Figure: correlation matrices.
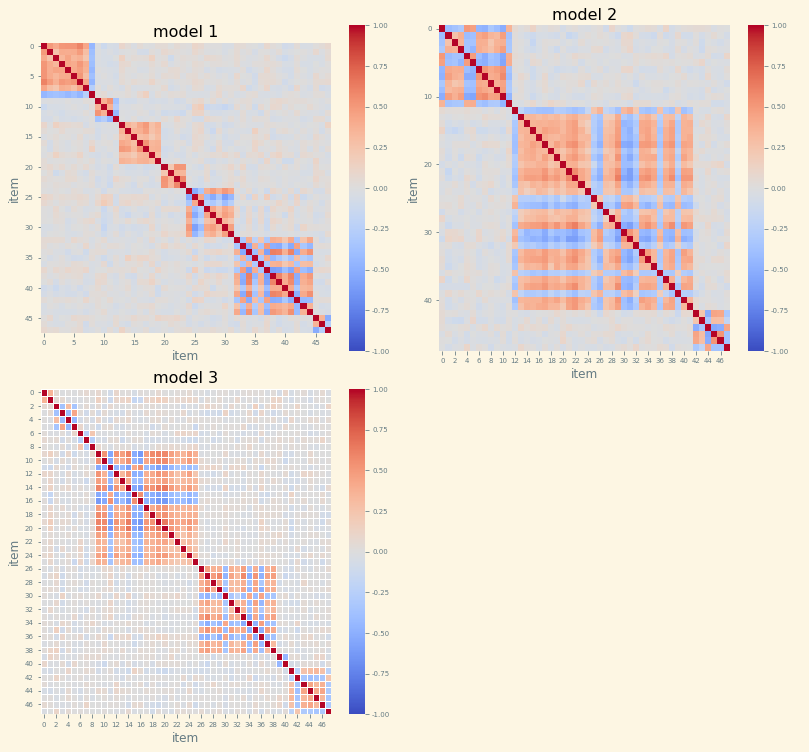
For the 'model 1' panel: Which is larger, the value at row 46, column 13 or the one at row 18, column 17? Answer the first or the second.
the second
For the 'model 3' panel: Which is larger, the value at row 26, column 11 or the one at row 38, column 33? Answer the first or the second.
the second
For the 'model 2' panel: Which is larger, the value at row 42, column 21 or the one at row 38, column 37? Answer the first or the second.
the second
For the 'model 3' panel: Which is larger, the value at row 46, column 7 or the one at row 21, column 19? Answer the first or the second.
the second
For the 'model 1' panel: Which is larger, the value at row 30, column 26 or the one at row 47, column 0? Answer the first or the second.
the second
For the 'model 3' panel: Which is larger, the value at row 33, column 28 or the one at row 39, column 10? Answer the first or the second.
the first
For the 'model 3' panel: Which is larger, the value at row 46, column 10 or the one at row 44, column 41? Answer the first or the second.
the second
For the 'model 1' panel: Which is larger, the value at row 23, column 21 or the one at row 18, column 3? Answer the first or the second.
the first
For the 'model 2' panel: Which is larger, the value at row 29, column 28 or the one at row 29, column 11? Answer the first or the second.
the first
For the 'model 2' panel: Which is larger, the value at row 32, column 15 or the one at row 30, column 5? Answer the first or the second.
the second
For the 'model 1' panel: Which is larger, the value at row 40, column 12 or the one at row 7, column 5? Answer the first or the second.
the second
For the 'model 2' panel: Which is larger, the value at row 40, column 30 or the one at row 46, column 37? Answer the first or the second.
the second
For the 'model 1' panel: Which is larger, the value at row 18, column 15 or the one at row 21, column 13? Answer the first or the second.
the first
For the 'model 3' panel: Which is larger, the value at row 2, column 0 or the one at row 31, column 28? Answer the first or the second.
the second
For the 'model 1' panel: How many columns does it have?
48
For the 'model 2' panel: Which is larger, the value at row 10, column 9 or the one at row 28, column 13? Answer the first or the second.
the first
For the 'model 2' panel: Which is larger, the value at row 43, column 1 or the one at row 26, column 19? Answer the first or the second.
the first
